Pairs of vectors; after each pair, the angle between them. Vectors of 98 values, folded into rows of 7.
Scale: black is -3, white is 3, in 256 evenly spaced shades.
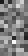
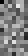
nearly parallel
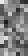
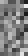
orthogonal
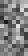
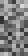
partly aligned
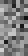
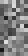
nearly opposite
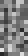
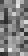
nearly parallel
